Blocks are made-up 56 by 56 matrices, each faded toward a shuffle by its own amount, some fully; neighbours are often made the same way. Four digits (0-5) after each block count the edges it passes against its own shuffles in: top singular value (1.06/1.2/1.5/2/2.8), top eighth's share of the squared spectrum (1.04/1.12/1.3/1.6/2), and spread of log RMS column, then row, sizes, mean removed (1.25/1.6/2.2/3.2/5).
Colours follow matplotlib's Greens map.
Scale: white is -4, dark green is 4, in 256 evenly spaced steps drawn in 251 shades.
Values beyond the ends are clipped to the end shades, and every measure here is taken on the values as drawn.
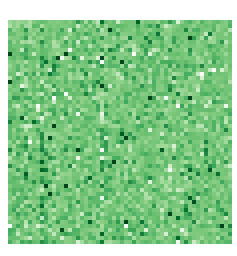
1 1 1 0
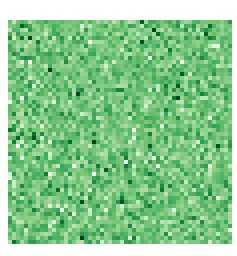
2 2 0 0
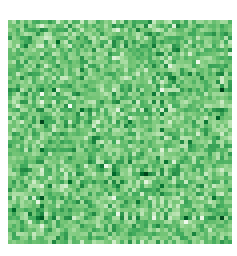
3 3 1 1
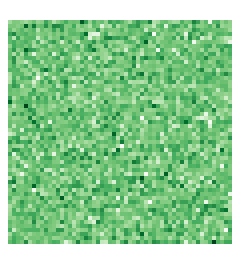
2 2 0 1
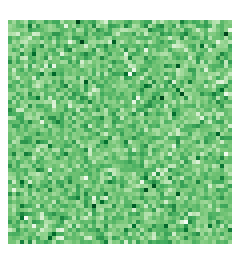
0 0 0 0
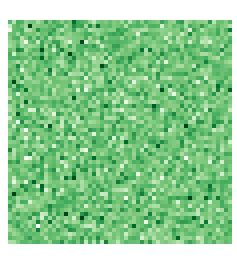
0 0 0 0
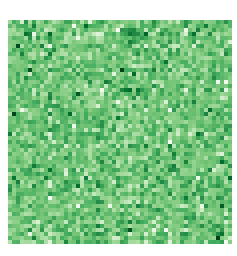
3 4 2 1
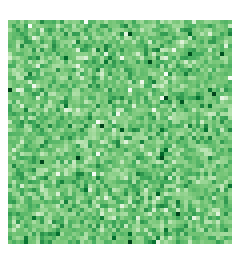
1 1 0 0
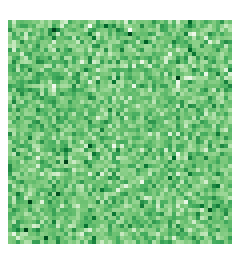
3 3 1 0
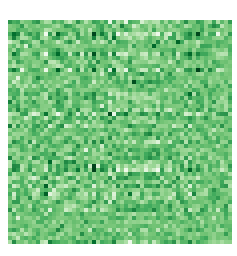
4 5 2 3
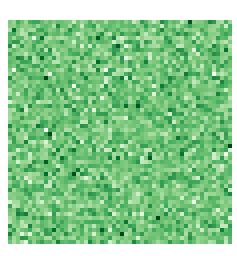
2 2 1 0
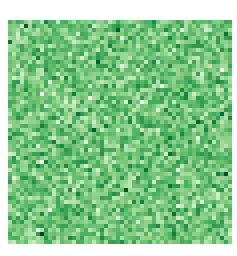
0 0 0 0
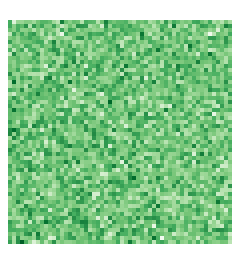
0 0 0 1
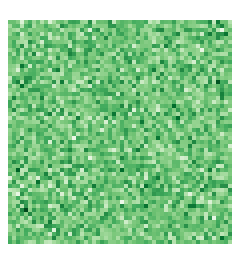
3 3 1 1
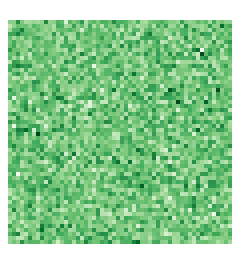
1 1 0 1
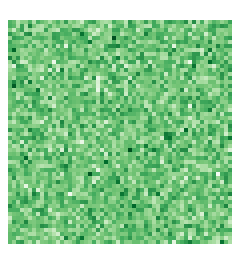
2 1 0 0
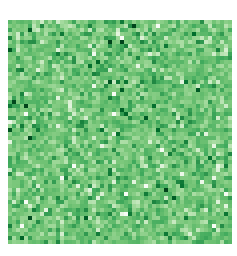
0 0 0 0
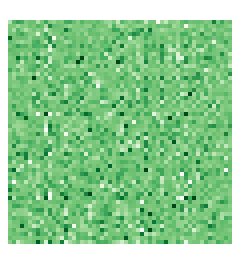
3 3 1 1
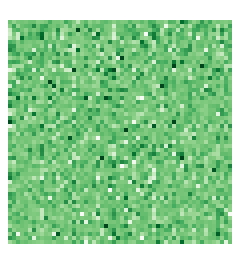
3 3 1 1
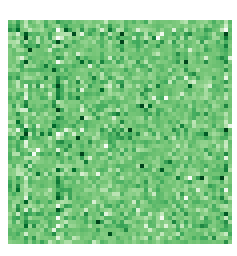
3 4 2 1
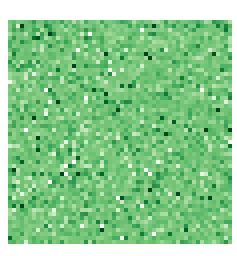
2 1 0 0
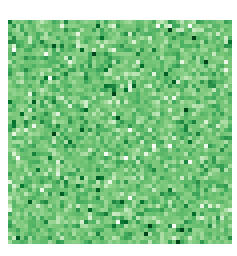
0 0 0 0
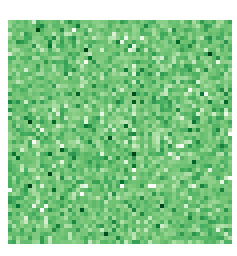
2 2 0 0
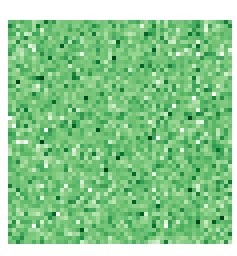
3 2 1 0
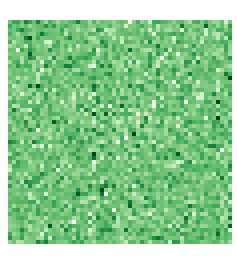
2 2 1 0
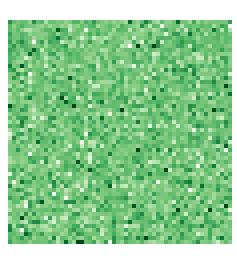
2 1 0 0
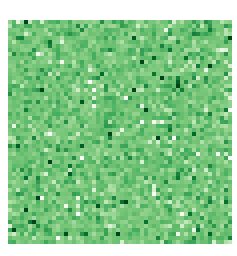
2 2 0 0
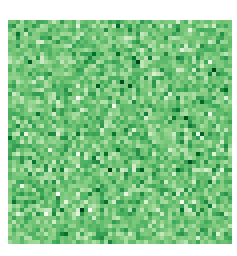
0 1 0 2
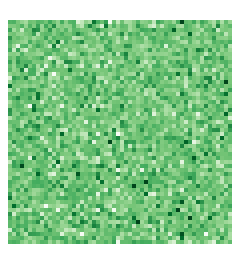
0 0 0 0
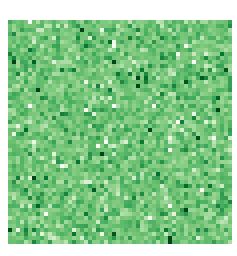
0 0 0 0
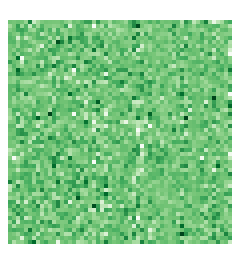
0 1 3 0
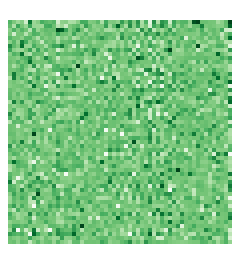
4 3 2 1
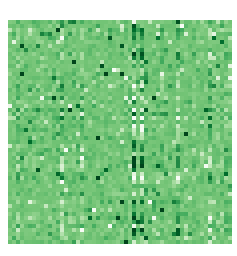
4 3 2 1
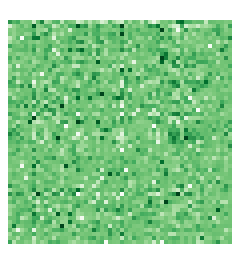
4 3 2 1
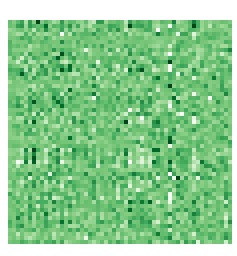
4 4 3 2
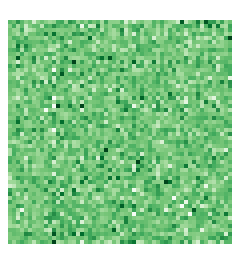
1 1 2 1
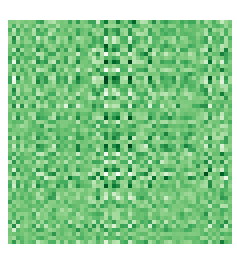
5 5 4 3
